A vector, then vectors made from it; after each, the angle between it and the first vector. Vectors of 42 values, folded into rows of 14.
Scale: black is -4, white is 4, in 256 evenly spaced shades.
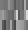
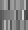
partly opposed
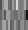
partly opposed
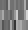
nearly parallel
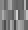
nearly parallel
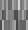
partly opposed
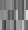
nearly parallel
